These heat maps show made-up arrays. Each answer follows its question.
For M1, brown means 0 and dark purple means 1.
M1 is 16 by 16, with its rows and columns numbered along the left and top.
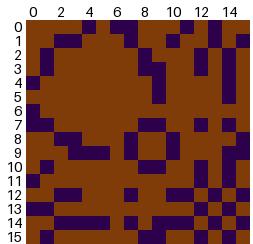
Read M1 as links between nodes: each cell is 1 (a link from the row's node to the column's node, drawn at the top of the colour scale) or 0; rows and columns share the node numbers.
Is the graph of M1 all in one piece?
yes
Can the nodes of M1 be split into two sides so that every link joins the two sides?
no
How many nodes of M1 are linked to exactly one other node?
1
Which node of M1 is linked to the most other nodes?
node 14
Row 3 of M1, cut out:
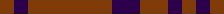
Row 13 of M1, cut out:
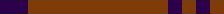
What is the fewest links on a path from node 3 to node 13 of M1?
2
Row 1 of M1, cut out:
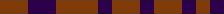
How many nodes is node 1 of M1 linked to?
6
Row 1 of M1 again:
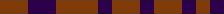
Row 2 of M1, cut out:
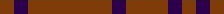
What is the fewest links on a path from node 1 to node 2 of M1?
1
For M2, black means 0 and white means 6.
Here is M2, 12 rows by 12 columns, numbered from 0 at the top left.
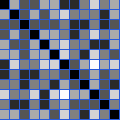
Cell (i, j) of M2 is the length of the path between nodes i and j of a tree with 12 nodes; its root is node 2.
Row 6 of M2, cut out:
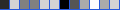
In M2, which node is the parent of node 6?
0
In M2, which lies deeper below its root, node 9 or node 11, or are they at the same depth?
node 9
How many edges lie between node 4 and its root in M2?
2
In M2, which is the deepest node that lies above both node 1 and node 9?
10
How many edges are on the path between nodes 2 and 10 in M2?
1
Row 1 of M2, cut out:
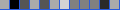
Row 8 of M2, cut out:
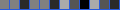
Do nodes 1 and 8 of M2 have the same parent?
no
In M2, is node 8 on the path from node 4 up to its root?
no
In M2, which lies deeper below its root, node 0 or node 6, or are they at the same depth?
node 6
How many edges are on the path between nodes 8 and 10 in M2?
2
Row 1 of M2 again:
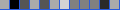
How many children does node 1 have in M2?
0
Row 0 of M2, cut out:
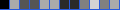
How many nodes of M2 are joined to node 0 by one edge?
2
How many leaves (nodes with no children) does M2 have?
6
